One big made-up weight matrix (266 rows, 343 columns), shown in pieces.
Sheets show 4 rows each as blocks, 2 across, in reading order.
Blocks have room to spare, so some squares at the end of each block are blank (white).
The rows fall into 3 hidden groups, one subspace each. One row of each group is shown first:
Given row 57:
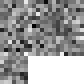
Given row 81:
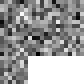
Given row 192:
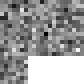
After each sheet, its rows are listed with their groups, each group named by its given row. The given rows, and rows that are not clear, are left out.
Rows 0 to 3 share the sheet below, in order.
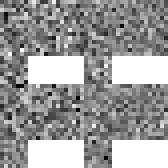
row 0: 192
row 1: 81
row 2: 81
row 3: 57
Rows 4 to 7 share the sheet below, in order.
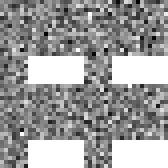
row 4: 192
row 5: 192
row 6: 192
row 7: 81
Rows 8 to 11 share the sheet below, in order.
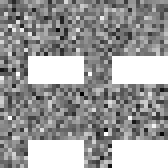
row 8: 81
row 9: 81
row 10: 57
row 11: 192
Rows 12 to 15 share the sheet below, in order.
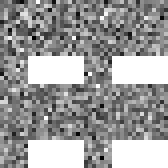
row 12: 81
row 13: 81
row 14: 192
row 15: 81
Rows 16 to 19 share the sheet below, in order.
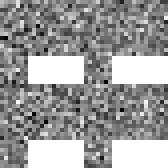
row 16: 81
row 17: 81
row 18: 81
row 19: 81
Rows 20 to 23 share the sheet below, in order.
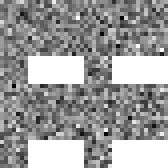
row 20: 81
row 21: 57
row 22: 57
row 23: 192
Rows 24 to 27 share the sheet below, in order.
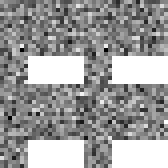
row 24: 192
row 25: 192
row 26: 57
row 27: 81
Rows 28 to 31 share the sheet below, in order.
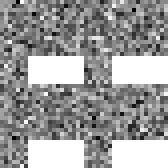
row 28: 57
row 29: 81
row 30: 81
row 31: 57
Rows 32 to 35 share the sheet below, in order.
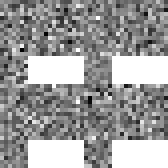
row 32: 192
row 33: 57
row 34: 81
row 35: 192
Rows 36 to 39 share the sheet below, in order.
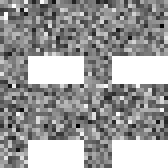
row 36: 192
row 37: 81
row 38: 57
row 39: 81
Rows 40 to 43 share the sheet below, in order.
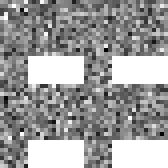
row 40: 192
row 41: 192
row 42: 192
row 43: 192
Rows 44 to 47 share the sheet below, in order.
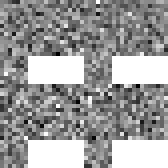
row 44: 57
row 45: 57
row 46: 81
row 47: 192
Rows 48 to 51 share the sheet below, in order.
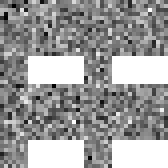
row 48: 192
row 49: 81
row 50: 81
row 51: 81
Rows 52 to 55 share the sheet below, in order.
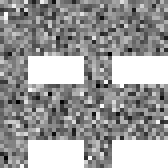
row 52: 192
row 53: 81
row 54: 81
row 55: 81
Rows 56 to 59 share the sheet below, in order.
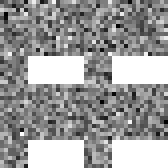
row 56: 192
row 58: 192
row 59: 81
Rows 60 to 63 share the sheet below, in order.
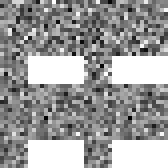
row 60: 81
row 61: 57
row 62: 192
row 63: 192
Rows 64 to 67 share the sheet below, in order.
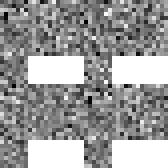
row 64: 192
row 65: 81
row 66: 57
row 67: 192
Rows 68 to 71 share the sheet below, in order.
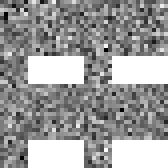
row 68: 192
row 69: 192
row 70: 57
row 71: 81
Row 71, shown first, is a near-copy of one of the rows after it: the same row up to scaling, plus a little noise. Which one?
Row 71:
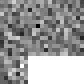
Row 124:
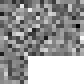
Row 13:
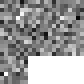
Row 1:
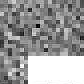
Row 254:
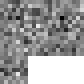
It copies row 1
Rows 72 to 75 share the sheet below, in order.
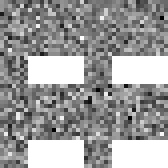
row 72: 81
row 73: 81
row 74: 57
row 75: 192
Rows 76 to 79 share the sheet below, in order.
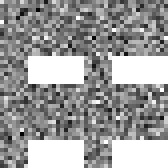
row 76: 81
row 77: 81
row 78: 192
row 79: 57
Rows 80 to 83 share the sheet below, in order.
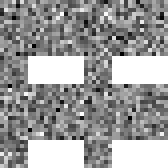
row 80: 57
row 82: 57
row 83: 192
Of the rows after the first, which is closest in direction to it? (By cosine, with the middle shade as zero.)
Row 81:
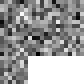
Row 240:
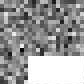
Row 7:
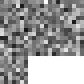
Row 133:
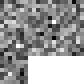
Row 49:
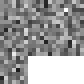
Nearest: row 7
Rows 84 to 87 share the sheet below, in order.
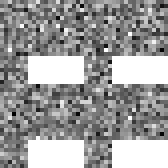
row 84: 57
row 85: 192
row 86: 81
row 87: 192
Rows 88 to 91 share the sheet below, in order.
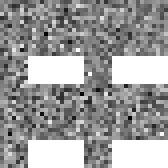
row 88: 192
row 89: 81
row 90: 57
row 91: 192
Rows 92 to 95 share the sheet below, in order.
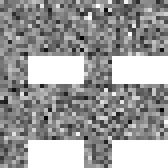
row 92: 81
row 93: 192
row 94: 192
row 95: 81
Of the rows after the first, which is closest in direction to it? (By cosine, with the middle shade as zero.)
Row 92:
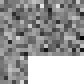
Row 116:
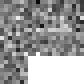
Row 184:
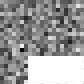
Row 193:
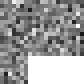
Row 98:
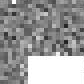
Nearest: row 193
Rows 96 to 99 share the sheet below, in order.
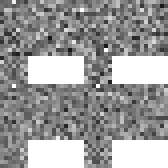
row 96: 57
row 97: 192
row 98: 57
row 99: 57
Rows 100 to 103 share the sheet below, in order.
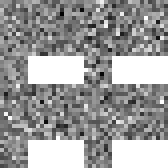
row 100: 57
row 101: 81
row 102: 57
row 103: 81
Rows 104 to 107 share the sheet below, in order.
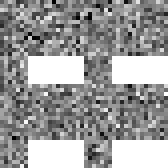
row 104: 81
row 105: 192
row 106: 81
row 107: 57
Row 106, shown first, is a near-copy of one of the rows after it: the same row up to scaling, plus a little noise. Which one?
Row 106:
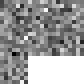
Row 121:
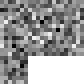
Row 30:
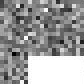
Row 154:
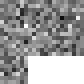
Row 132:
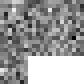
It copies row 30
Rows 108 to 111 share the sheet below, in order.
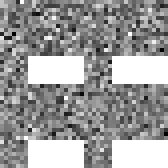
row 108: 57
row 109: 192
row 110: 57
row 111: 57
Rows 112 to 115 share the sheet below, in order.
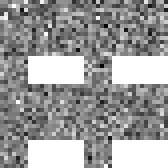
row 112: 192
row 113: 57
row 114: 81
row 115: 81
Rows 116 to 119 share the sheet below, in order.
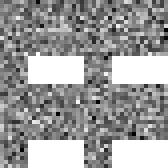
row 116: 81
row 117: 57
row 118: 81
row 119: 57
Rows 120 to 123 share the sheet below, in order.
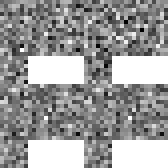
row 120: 192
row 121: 81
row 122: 192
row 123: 192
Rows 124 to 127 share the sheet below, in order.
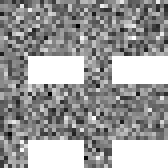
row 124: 81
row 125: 57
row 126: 81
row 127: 57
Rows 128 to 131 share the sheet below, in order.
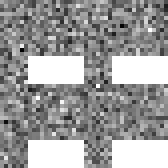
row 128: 192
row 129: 81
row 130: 81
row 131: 57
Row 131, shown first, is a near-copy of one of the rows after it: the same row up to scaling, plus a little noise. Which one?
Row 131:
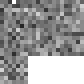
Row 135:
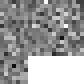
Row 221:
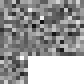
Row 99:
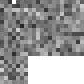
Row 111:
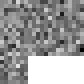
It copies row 99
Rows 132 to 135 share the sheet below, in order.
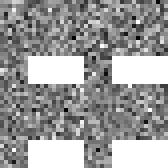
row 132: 81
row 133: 57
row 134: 57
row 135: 57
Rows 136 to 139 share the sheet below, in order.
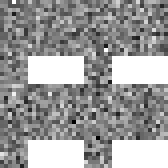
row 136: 57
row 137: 192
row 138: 81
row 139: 81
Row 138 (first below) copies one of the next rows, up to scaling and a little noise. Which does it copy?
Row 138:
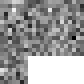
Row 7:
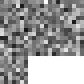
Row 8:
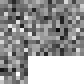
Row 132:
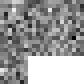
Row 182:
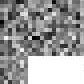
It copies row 132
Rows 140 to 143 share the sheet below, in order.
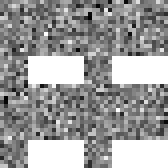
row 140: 192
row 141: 192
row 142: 192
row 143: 57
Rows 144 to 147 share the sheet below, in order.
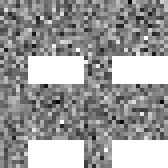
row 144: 57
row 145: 57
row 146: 57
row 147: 81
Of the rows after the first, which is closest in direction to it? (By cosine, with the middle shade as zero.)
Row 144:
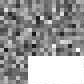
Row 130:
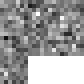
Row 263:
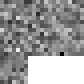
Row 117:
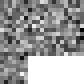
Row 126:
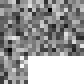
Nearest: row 126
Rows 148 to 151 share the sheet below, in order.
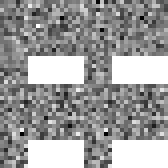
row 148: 81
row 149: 57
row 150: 192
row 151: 192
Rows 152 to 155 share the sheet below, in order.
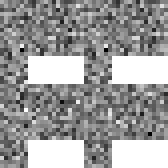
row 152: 192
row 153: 192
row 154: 81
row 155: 81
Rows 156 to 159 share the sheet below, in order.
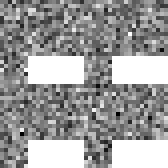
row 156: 57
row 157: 192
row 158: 192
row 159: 81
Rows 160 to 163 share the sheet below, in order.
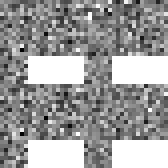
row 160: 192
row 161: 192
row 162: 192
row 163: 57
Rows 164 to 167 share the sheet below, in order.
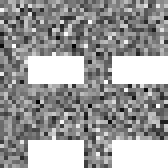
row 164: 81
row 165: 81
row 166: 57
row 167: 81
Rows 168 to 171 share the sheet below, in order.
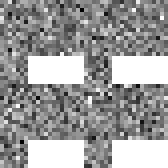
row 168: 57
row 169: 81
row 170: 81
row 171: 192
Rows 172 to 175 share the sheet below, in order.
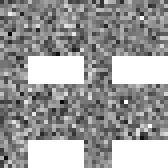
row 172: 57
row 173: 57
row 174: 81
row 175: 57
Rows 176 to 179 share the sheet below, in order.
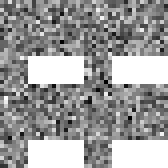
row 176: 57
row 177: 81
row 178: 192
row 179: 192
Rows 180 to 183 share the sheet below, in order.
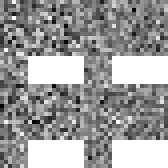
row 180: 57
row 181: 81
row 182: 81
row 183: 81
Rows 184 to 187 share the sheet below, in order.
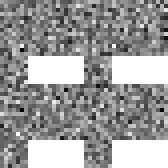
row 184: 192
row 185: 57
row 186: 57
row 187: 81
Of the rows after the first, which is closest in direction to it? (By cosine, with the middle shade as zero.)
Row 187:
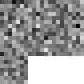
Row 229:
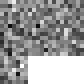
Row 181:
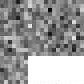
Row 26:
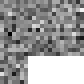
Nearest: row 181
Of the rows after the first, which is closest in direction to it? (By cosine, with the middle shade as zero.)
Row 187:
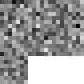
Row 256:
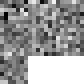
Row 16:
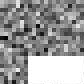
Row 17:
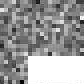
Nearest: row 256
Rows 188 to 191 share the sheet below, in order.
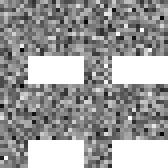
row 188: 192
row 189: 81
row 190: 81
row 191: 192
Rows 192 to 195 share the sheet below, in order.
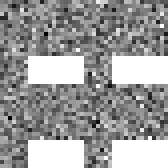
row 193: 81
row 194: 57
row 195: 57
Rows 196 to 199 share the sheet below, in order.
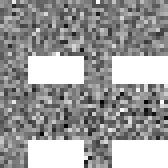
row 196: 57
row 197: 57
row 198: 57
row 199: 81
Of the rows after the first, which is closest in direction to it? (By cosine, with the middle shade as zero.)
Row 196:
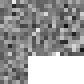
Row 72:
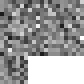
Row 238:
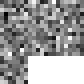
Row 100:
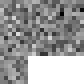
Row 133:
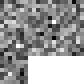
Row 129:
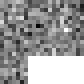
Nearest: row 133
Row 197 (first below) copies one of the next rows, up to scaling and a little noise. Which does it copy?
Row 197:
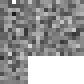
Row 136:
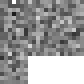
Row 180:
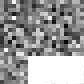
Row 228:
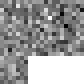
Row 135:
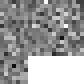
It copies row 136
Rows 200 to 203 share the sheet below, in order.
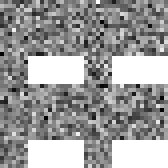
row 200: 81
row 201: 57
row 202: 192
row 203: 81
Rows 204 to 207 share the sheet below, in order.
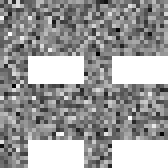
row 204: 57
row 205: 81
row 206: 57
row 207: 192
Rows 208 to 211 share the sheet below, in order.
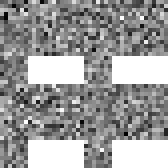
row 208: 192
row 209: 57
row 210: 81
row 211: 57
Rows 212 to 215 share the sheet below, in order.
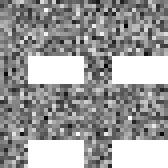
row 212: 81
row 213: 81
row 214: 192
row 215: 192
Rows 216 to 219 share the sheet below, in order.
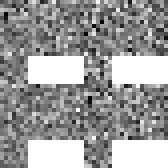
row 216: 192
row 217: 81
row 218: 81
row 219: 192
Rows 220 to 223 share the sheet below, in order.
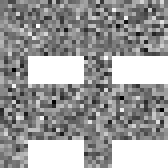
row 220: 81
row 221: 57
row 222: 57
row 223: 81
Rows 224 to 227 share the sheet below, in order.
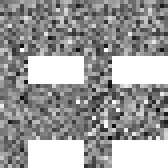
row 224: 192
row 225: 192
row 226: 81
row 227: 57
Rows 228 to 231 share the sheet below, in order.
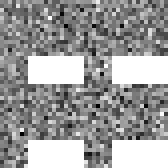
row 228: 57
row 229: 81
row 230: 192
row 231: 81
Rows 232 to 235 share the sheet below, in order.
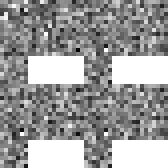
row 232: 192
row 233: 192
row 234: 192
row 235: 192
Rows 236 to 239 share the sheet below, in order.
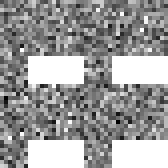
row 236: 192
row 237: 81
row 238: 192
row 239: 81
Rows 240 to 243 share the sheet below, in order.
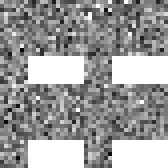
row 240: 192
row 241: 192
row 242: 81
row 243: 57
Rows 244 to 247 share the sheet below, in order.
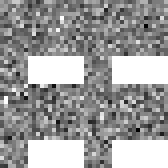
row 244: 81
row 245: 81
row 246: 192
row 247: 57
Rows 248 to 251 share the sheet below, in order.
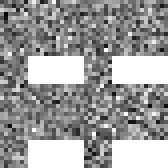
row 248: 192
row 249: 192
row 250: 57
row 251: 57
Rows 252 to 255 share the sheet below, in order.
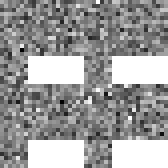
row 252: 192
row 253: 57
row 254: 81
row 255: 192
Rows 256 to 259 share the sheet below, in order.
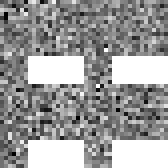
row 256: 192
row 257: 192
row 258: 57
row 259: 57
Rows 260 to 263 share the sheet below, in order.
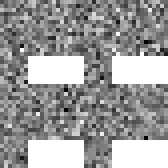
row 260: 192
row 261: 57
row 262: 57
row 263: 57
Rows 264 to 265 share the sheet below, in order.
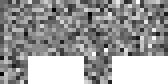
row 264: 57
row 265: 192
